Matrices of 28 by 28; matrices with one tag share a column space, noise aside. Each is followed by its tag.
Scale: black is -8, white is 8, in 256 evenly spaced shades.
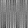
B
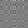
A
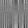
B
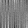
B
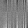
B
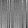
B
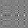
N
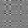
A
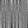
B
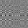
N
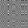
A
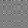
A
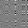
A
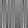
B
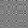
A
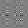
N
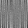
B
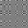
A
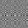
N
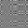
A
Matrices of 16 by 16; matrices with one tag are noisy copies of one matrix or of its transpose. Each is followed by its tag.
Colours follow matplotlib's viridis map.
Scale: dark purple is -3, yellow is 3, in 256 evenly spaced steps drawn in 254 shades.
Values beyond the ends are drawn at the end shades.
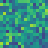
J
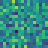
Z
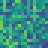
J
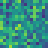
J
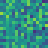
Z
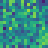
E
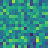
Z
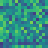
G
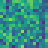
G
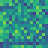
G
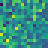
J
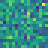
Z
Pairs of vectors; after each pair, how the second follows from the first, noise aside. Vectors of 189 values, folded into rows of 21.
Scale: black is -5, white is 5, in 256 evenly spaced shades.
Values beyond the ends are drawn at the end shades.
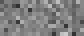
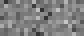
shuffled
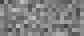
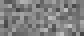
reversed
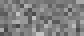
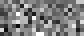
scaled up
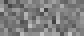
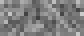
shuffled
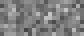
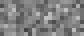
copied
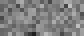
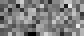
scaled up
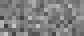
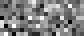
scaled up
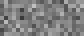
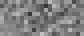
shuffled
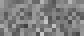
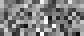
scaled up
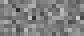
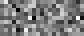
scaled up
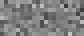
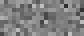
copied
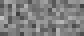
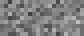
shuffled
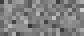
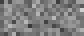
copied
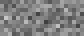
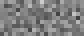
shuffled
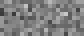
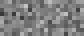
copied
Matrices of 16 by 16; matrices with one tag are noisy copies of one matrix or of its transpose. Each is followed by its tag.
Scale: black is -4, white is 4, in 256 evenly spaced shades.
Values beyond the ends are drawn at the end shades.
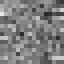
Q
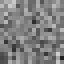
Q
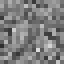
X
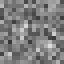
X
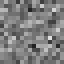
X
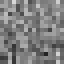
Q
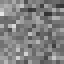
Q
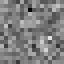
X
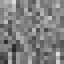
Q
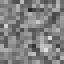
X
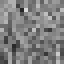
Q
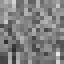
Q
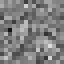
X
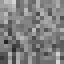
Q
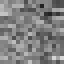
Q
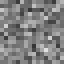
X
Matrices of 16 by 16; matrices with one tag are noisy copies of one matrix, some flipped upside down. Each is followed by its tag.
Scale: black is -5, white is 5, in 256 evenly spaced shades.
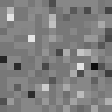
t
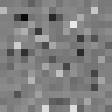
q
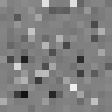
q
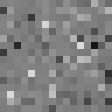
t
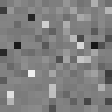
t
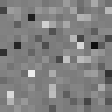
t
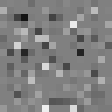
q
